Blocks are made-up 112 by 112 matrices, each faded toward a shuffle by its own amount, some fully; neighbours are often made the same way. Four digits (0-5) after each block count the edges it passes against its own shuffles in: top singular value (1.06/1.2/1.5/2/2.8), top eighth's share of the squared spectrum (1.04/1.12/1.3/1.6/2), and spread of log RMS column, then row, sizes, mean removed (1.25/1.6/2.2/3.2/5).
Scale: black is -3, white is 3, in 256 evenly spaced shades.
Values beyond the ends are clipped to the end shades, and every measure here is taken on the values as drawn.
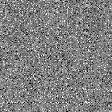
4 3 1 2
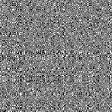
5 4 3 3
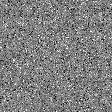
1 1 0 0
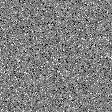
1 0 0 0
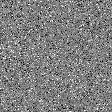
2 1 0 0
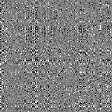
5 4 3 3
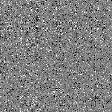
4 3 2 2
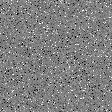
0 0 0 0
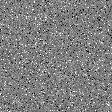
1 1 0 0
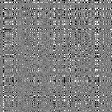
5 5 4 4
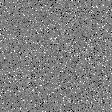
2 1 0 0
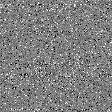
2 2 0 2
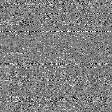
3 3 1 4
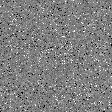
1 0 0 1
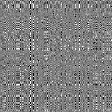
5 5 4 3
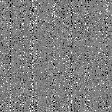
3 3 3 2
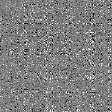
3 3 3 3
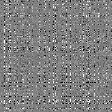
3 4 4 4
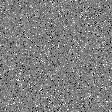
0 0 0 0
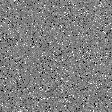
0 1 1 0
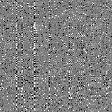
5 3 3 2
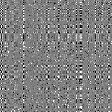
5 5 4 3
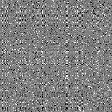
5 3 3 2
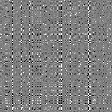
5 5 4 3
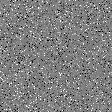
0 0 0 0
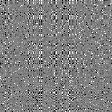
5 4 3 3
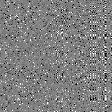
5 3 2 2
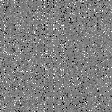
4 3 2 1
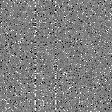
4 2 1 0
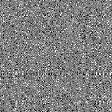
4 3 2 2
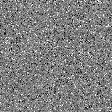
3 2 0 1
